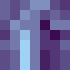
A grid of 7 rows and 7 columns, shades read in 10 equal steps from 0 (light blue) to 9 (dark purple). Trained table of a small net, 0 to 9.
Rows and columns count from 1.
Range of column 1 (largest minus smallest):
2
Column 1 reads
5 5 6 7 5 6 6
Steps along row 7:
down down up up down down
